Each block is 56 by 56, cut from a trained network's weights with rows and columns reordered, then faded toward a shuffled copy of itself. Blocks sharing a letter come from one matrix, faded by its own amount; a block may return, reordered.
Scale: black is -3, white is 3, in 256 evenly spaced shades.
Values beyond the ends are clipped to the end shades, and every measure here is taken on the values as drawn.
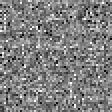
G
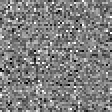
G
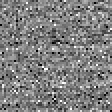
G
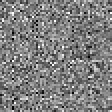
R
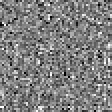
R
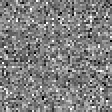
G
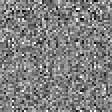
R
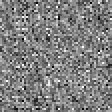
R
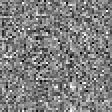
R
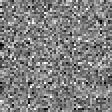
R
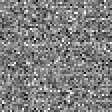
G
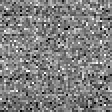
G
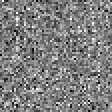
R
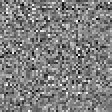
R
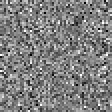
R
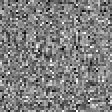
R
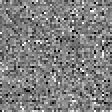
G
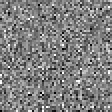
R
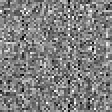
R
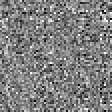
R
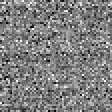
G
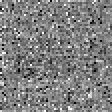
G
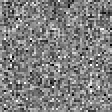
R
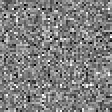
R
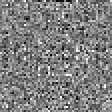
R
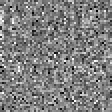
R
